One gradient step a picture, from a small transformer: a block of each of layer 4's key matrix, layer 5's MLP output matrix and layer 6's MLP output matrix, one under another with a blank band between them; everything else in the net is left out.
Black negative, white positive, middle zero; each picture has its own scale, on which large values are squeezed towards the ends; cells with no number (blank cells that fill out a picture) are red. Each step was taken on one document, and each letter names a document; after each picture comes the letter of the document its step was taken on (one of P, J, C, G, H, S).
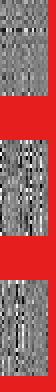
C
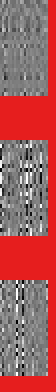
C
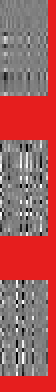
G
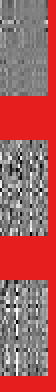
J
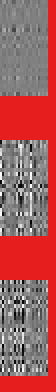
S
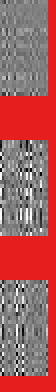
C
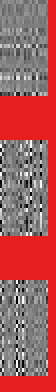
C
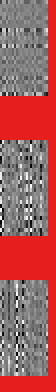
C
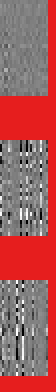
G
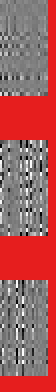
G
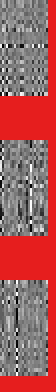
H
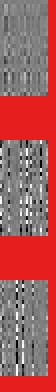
G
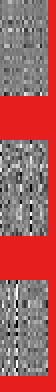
H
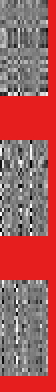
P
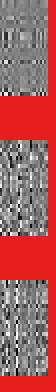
J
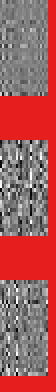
H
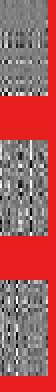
P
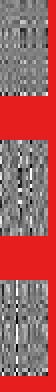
J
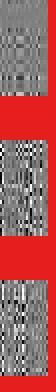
S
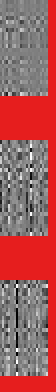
J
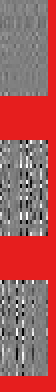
G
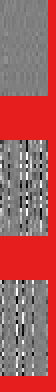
G
